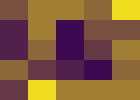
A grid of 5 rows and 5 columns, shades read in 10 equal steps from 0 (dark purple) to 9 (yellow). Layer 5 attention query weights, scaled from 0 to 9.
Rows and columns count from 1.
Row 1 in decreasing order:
9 5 5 4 3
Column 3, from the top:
5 0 0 1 5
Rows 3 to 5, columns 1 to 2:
1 4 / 4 2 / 2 9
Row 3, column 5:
5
